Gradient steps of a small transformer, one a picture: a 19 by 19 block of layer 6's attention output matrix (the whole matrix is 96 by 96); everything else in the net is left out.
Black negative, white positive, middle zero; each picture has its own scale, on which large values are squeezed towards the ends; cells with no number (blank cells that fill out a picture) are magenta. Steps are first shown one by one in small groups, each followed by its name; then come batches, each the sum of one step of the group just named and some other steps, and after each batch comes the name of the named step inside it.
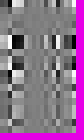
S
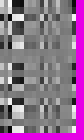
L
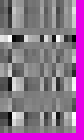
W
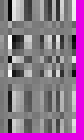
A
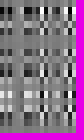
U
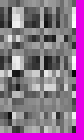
W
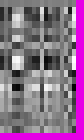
U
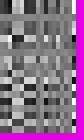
S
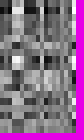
U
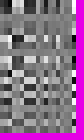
S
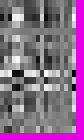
L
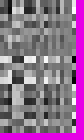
A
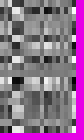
L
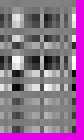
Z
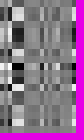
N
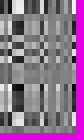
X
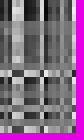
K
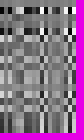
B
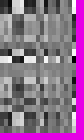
X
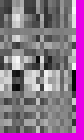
Z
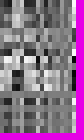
Z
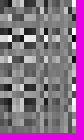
B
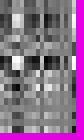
Z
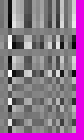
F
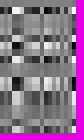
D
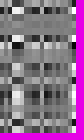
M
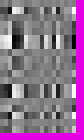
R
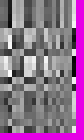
F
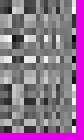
R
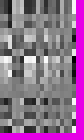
F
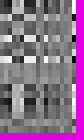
M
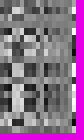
M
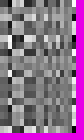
F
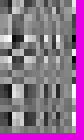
R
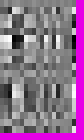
R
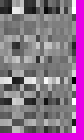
D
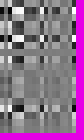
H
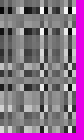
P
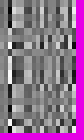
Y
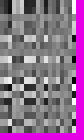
Y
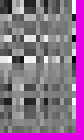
H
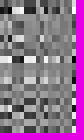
H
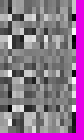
Y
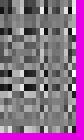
P
